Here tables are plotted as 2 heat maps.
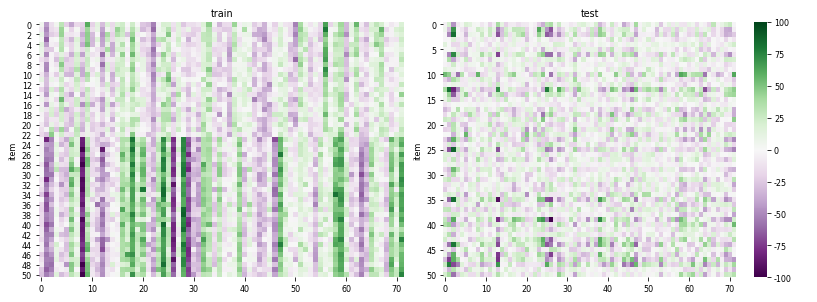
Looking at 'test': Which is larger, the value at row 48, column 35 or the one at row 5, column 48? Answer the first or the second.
the first
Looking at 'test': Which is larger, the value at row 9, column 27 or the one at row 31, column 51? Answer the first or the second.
the second
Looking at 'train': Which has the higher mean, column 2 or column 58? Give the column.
58
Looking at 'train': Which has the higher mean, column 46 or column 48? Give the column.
48
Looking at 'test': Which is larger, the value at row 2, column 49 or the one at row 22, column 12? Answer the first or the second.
the second
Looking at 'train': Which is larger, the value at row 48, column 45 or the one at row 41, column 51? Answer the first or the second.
the second
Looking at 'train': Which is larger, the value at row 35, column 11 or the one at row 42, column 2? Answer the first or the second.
the first
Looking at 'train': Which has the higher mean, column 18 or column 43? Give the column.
18
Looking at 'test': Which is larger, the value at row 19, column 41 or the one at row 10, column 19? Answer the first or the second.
the second
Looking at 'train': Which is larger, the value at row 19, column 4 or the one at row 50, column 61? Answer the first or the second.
the first
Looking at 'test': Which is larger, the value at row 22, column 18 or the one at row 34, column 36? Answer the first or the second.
the second
